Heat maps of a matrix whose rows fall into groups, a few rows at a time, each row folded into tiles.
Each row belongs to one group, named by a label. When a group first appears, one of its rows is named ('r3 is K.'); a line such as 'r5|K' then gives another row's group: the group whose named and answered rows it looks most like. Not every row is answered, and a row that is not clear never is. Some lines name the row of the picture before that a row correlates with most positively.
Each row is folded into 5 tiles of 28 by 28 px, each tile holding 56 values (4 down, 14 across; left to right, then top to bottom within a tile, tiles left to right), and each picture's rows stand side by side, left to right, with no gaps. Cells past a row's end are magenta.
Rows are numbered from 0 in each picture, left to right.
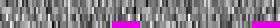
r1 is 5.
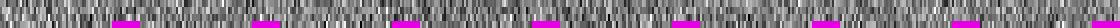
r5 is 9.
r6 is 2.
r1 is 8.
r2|5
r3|9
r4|9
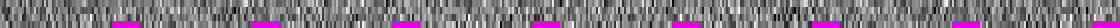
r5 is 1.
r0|9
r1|1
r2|8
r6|1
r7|9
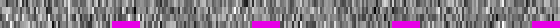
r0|5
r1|2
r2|1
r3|8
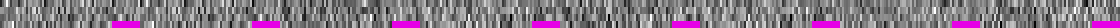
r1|8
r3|5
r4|9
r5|5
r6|2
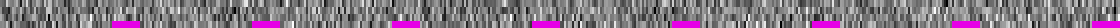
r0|9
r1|1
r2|8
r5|5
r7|5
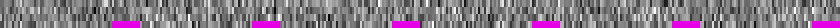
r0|1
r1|5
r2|9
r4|2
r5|2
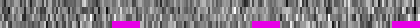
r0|9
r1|2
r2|5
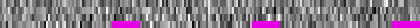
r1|5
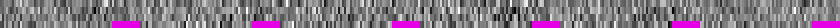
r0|1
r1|5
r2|8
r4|1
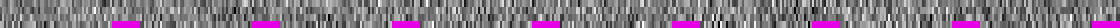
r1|1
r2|9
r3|8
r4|8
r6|5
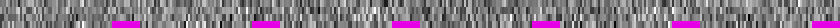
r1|5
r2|2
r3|9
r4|2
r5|9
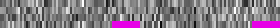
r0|8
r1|2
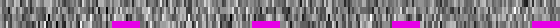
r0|9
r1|5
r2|9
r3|2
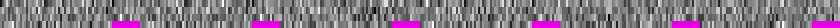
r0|8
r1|8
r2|1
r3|8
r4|9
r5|8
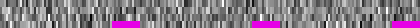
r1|8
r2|5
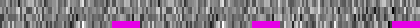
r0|8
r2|1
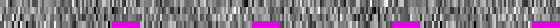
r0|1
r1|2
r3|2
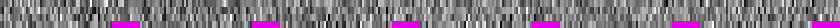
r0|1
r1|9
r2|9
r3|5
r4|2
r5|8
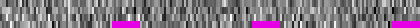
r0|5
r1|9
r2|1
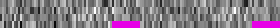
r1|2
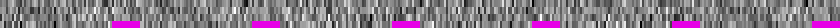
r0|2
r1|2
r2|5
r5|2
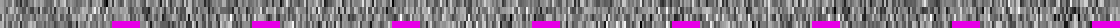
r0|2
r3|5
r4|5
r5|5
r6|9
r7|1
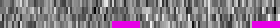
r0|1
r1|5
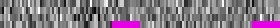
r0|1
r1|8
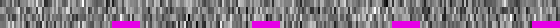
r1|9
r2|2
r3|9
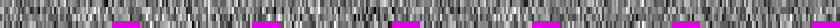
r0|2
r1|5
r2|1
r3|2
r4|8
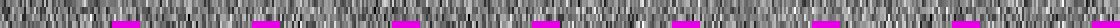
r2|1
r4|8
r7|8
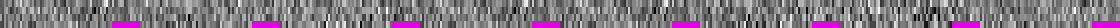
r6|1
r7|2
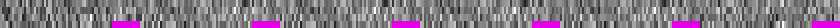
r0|9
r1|2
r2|2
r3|2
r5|8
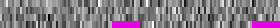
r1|8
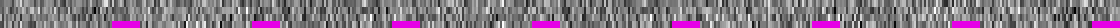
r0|1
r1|5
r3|8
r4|9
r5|5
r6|2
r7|1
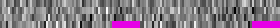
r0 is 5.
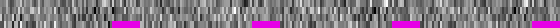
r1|2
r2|1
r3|1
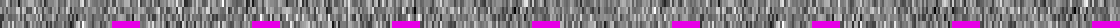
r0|8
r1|8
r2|5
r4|2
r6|1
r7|1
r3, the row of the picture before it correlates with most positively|3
